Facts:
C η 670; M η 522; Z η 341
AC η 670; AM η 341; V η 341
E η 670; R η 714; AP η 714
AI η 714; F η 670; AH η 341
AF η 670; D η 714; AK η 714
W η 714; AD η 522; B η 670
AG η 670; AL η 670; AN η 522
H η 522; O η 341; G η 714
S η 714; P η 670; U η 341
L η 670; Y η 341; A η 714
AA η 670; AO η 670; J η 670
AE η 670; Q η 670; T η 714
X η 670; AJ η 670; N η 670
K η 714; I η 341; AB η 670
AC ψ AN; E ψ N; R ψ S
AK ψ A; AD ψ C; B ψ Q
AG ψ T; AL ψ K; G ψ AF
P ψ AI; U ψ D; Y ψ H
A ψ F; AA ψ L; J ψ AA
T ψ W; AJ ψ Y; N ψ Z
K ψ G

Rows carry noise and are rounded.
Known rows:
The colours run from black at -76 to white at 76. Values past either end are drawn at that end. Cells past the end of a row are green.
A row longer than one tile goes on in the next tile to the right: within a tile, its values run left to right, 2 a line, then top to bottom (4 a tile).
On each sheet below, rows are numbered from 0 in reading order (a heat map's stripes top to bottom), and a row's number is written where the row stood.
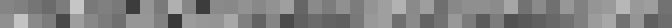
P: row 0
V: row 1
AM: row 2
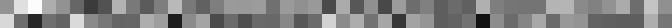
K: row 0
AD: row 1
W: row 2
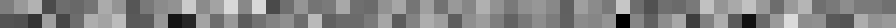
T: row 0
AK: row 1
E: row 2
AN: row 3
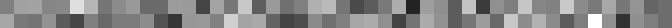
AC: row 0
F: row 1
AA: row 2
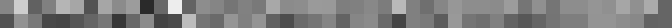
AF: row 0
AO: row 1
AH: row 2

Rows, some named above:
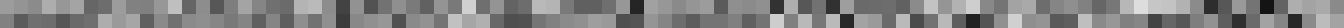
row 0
M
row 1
AJ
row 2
F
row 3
AD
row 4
AN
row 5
G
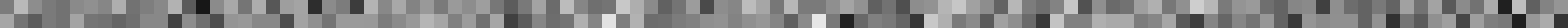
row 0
AL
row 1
AI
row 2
U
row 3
J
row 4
H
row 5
AC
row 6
C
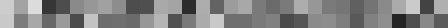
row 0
A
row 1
AG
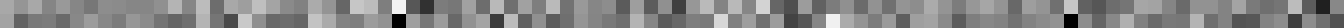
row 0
AP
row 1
N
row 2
L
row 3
Y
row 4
E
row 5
AL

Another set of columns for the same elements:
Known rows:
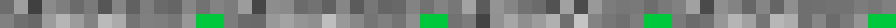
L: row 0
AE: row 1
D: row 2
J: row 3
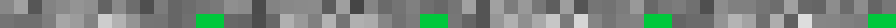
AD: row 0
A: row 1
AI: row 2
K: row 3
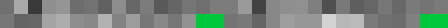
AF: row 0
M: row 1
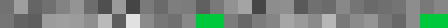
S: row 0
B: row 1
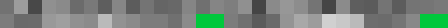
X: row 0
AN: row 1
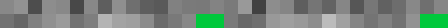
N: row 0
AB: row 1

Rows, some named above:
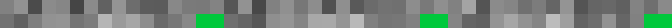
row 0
N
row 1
Z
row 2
C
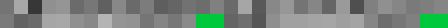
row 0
AF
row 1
U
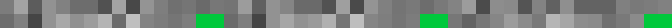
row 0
D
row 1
D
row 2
E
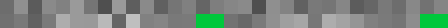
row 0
W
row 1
AL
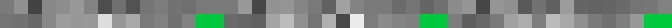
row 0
H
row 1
G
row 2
AC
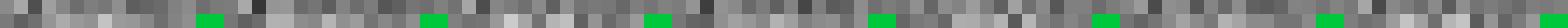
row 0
P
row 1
AF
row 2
AA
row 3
F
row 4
T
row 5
E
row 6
AA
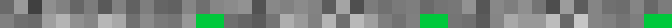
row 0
L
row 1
AK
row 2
AP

